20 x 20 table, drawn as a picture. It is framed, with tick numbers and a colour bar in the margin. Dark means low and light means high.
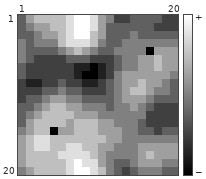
No row or column stands out. The halves do not mirror each other. The ninth with the lowest average is the centre. There are two isolated cells, each far lower than the cells round it.
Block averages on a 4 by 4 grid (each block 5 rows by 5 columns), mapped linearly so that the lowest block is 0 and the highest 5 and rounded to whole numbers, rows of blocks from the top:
2 5 2 1 | 0 0 2 3 | 3 3 2 1 | 4 5 2 3
